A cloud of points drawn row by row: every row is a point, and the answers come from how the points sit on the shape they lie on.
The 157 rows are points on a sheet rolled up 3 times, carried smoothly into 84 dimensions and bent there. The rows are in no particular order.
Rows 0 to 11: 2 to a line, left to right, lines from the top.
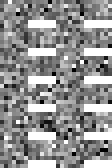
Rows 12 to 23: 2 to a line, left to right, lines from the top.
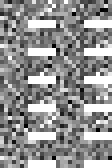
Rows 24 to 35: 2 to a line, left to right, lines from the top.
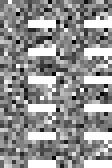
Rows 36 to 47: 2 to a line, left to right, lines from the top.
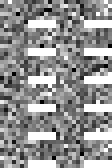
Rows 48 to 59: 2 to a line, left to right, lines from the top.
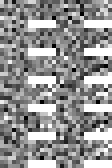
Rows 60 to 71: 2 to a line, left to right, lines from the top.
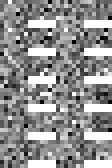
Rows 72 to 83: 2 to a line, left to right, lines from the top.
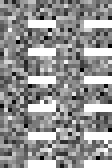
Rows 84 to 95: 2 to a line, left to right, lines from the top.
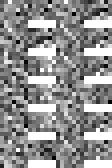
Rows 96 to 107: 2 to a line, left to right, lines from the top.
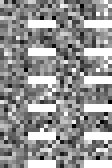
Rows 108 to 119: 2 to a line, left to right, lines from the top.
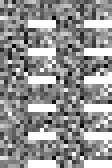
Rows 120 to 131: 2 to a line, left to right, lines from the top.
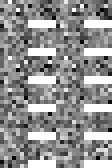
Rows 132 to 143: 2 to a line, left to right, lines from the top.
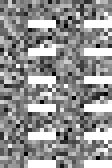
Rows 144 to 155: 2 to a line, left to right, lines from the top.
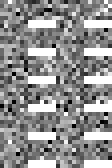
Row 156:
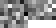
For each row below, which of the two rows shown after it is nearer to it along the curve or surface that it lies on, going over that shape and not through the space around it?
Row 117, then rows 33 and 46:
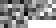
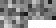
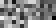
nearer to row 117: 46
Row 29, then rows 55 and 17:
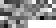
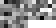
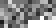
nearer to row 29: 55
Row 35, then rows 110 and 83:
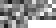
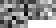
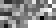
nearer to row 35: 83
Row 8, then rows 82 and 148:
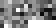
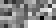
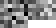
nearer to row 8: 82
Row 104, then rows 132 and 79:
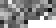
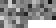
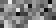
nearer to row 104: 79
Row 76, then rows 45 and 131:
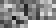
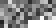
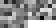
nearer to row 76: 45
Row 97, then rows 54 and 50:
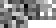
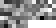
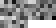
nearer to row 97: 54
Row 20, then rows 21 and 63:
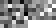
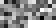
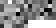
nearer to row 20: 21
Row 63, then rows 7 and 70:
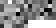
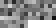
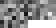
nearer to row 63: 70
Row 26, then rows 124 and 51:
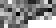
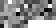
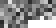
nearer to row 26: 124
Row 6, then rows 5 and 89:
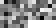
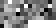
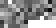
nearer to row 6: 5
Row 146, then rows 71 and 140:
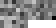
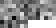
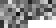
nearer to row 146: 140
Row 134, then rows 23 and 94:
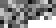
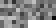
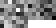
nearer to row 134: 94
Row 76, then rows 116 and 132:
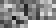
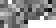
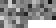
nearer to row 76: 116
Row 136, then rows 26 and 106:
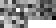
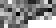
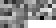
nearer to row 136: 106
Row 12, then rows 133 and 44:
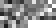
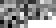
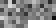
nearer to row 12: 133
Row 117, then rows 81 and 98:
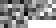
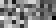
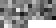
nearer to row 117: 81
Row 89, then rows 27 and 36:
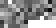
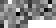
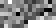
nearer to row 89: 27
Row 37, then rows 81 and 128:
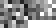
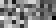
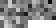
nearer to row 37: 81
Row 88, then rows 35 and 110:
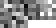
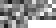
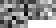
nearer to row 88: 110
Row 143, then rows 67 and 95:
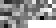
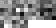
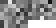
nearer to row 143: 67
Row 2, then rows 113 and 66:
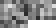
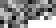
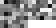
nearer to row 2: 113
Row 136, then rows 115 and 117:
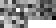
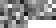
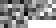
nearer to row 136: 115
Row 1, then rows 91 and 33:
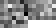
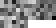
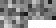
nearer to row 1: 91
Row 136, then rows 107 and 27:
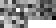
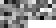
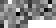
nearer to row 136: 27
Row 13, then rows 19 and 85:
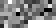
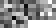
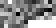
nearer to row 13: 85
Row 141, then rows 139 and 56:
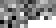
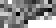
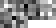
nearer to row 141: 56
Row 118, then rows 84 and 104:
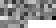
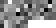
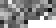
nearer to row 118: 84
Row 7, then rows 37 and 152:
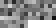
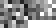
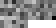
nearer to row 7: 152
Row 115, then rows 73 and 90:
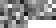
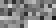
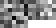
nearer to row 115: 73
